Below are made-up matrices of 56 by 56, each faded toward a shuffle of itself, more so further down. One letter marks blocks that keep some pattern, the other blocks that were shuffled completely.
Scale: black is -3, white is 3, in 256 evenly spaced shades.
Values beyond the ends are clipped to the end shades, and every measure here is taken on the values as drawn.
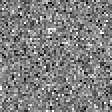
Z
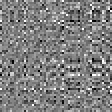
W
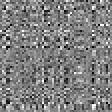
W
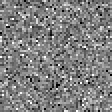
Z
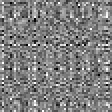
W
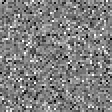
Z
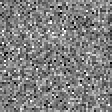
Z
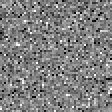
Z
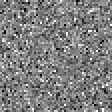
Z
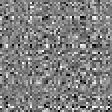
W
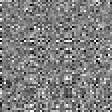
W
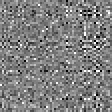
W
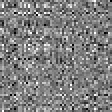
W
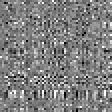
W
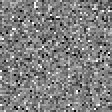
Z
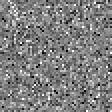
Z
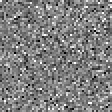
Z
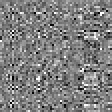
W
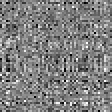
W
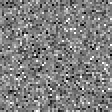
Z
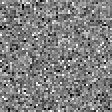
Z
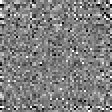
W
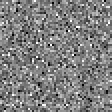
Z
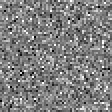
Z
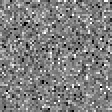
Z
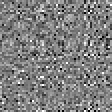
W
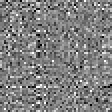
W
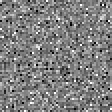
Z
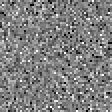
Z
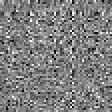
W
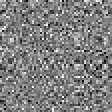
W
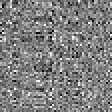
W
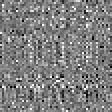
W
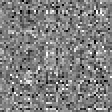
W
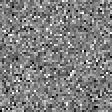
Z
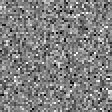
Z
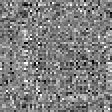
W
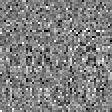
W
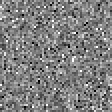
Z
